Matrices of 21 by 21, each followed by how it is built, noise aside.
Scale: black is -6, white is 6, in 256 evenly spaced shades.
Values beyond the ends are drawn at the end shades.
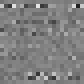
uneven rows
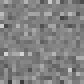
uneven rows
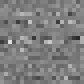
uneven rows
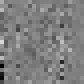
uneven columns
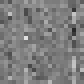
uneven columns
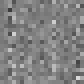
uneven columns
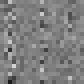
uneven columns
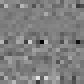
uneven rows
